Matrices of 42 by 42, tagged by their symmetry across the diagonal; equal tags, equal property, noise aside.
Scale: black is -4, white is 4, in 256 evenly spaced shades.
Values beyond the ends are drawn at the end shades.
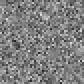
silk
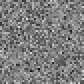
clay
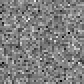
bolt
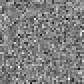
silk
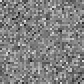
clay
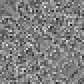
clay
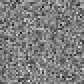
bolt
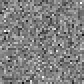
bolt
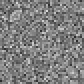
clay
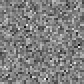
silk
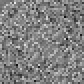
clay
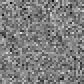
bolt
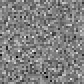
bolt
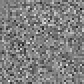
silk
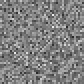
clay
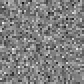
silk
